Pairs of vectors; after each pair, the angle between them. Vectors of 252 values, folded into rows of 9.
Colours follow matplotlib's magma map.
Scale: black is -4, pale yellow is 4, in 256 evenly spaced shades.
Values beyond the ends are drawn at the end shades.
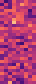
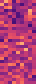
nearly opposite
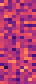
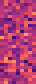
partly aligned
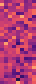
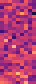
partly opposed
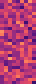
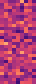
partly aligned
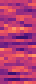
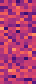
orthogonal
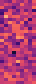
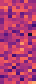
orthogonal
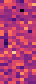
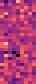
partly opposed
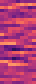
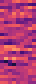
nearly opposite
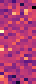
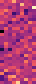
nearly opposite
